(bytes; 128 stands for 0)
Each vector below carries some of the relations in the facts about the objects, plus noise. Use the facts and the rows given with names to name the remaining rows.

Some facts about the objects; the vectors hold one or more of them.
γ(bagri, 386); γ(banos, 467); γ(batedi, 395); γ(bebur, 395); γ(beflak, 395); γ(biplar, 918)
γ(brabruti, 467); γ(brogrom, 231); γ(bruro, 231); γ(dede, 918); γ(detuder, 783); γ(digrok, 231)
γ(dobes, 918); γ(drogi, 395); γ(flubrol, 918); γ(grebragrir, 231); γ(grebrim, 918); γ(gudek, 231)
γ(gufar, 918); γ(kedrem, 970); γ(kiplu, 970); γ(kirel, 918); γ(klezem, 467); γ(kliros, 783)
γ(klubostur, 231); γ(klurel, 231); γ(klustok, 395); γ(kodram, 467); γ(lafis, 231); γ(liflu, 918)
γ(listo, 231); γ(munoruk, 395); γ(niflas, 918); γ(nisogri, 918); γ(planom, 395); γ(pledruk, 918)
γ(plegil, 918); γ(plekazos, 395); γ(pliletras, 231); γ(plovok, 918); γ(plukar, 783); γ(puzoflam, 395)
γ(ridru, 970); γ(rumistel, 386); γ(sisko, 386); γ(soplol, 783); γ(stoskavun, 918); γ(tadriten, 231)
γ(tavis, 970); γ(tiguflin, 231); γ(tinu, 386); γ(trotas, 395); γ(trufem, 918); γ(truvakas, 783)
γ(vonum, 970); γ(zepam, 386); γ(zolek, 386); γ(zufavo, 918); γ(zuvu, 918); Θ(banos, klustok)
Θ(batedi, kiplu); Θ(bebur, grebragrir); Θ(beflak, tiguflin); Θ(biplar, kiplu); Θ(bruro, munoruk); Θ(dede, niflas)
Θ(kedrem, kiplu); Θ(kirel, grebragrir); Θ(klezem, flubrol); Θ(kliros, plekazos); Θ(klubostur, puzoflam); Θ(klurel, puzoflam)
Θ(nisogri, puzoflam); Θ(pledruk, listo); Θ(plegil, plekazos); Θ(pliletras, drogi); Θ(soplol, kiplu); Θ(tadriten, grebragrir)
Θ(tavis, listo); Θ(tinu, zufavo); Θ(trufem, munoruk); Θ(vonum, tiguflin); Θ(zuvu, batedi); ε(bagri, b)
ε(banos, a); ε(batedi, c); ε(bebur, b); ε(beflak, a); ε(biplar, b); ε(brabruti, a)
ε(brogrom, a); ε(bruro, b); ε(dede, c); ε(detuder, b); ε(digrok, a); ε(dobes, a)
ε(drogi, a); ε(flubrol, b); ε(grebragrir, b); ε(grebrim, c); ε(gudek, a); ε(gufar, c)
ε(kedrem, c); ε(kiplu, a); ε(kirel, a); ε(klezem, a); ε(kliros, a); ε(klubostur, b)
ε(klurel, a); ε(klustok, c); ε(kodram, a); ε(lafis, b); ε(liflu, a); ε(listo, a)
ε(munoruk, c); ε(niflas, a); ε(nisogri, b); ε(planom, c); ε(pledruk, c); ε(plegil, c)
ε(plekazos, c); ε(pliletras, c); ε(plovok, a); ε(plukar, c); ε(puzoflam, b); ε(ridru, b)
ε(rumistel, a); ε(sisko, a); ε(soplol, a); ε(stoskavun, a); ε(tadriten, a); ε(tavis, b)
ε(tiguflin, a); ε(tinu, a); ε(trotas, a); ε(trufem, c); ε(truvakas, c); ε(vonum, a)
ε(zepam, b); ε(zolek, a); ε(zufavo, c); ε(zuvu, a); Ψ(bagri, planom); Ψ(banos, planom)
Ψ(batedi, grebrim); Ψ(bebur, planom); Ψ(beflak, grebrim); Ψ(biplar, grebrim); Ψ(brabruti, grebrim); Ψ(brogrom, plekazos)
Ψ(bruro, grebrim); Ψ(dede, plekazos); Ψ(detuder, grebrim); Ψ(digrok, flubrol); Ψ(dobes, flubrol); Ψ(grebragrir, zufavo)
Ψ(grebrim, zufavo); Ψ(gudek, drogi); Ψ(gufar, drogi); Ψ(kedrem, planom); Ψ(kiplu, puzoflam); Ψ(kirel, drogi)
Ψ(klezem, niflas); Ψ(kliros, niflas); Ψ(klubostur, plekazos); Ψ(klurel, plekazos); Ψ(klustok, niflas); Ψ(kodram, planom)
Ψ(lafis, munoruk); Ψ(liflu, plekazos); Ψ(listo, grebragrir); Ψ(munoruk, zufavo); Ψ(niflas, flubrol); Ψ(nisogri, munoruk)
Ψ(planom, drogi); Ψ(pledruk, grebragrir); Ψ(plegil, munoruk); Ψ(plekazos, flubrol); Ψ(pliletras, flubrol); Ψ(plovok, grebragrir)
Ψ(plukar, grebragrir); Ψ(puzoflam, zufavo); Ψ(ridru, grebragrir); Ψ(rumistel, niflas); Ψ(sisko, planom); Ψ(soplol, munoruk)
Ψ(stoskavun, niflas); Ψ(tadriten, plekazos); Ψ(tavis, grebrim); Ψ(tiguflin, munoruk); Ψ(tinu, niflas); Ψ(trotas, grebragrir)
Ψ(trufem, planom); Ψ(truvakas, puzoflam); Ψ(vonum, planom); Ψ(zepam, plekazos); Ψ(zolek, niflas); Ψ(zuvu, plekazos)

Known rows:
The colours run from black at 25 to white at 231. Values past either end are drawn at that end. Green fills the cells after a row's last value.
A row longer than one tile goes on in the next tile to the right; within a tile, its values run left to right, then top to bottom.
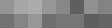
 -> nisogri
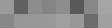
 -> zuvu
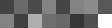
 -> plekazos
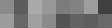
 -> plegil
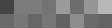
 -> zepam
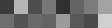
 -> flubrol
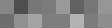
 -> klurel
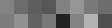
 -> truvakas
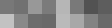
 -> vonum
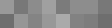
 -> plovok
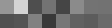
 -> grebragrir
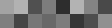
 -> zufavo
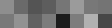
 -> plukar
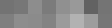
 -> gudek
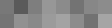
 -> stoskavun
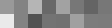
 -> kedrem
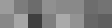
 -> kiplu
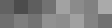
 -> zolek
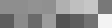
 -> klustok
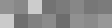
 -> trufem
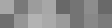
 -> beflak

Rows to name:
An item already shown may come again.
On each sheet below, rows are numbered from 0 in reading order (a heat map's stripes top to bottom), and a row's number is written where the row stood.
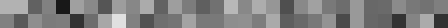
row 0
munoruk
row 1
kedrem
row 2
batedi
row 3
detuder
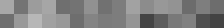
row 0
beflak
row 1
ridru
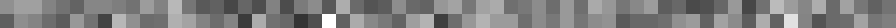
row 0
bruro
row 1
vonum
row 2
plekazos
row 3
soplol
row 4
beflak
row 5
pledruk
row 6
klezem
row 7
kedrem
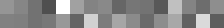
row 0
banos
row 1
kodram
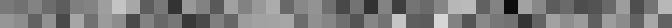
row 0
pliletras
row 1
grebrim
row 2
trotas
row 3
niflas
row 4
munoruk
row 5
klezem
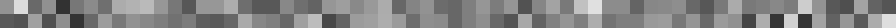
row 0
puzoflam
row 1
biplar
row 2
soplol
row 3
trotas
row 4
klubostur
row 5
bebur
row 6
brabruti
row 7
planom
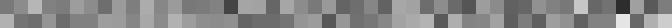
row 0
gufar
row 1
kirel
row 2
bagri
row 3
sisko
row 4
dede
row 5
drogi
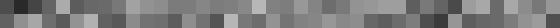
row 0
kliros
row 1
lafis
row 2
gufar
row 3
tavis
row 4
bagri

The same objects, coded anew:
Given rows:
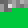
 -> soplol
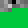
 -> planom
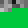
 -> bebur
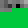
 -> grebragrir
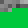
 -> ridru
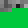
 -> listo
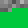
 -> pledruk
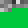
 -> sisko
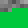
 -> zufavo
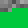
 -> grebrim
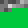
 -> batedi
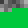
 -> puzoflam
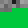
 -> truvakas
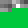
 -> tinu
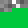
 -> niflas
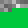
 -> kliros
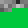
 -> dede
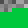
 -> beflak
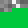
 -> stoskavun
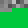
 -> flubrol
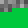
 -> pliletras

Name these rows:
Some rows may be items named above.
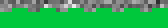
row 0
drogi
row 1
klustok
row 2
zuvu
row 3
nisogri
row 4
nisogri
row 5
klubostur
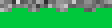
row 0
sisko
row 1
klubostur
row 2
vonum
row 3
zufavo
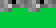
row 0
planom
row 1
planom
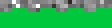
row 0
klezem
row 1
kedrem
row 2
trufem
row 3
kirel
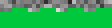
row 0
gufar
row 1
zepam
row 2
bagri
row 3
detuder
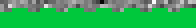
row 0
soplol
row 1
klustok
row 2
brabruti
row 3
plekazos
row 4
plovok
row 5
kiplu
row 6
biplar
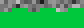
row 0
gudek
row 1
munoruk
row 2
zepam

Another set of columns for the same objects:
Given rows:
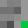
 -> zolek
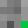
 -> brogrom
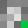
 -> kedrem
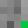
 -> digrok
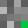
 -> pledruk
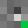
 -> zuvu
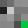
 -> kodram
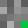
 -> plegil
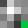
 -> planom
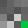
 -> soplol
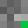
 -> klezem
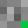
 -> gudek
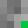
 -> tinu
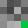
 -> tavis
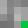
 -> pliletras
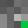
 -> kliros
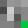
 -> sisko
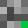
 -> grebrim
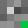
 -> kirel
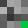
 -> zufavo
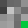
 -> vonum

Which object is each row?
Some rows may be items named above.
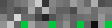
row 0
soplol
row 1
puzoflam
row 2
plovok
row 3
flubrol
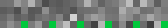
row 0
plovok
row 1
nisogri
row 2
soplol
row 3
zepam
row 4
gufar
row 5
zepam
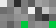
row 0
klubostur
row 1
munoruk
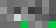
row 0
zuvu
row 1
detuder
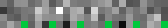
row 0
brabruti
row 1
trufem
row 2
plekazos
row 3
sisko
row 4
flubrol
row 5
biplar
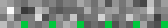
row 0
bebur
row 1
bagri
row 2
kiplu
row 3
dede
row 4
dede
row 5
drogi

